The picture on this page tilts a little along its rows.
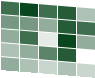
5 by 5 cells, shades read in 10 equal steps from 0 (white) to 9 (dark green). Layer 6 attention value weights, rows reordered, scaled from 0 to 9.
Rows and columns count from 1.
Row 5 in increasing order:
2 2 3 3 4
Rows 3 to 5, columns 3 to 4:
1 9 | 6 8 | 2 3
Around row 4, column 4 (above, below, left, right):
9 3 6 0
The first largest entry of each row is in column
2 4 4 4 1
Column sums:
23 28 20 36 16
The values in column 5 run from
0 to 7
